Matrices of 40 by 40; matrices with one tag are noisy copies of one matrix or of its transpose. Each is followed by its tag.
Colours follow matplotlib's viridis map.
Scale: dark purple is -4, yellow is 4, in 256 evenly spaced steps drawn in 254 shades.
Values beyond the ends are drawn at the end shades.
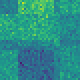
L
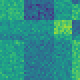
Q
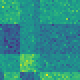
Q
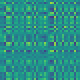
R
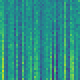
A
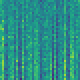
A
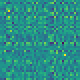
R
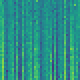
A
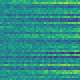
A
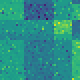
Q
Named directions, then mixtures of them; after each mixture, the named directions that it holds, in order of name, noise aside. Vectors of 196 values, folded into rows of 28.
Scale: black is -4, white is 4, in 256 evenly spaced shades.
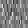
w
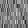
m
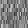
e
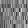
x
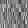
e, m, x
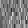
w, x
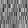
e, x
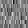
m, w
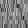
m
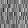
e, m, x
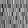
w, x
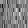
m, w, x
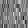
m, x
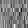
x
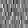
w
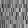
x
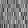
e, m, x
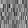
e, w, x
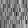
e, w, x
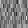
e, w, x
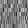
e, x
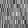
m
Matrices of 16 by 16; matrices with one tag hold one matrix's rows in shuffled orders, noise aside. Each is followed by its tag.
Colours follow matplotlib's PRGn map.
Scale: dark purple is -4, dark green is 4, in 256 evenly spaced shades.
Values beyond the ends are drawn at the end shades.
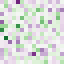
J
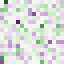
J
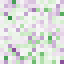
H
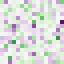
H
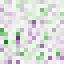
J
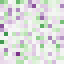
J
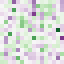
H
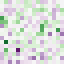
J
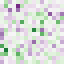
J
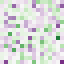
H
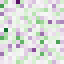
J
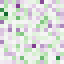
J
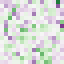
H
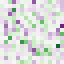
H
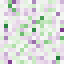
H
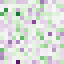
J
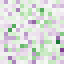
H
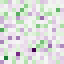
J
